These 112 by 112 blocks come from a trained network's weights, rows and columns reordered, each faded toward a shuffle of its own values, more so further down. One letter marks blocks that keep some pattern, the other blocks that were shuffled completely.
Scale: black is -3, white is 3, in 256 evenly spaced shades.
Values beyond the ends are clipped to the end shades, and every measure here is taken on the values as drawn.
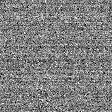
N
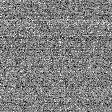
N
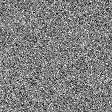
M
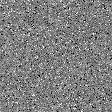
M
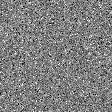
N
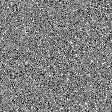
M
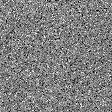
M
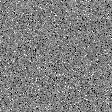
M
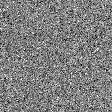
M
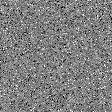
M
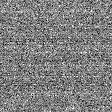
N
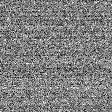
N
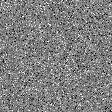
M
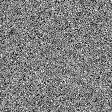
M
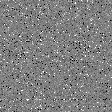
N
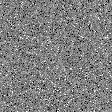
M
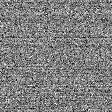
N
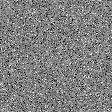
M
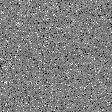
M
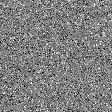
N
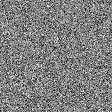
M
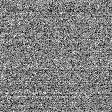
N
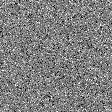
M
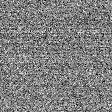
N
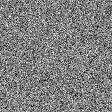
M
